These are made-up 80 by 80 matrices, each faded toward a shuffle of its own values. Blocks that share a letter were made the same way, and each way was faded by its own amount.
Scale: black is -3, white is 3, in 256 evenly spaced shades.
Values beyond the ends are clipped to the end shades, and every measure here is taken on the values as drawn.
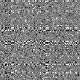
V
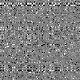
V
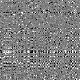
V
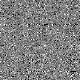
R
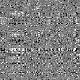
V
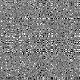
V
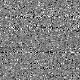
R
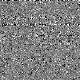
R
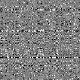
V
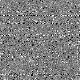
R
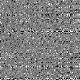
V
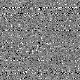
R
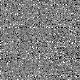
R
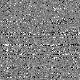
R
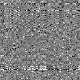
V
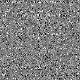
R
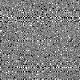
V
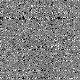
R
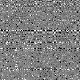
V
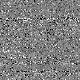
R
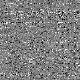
R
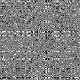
V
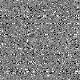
R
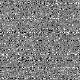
R
